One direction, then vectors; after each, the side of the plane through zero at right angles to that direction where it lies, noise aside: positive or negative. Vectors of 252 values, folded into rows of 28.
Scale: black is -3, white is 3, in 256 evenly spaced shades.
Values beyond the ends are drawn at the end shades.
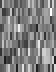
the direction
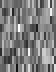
positive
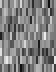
negative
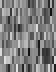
negative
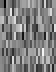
positive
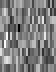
negative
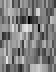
negative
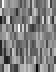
positive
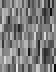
negative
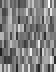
positive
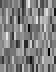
positive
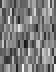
positive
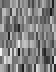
negative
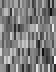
negative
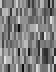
negative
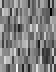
negative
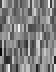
positive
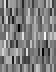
negative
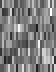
positive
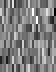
positive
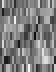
positive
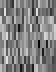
negative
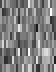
positive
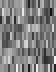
negative
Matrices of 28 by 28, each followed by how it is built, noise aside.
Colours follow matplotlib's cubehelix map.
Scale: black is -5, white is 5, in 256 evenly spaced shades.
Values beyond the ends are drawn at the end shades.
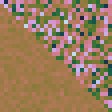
upper triangular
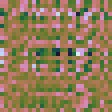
low rank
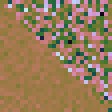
upper triangular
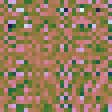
low rank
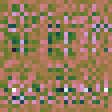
low rank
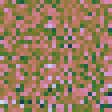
low rank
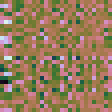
low rank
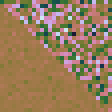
upper triangular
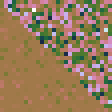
upper triangular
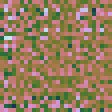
low rank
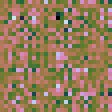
low rank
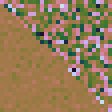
upper triangular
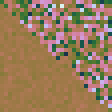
upper triangular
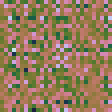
low rank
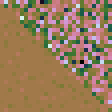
upper triangular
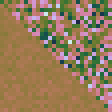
upper triangular
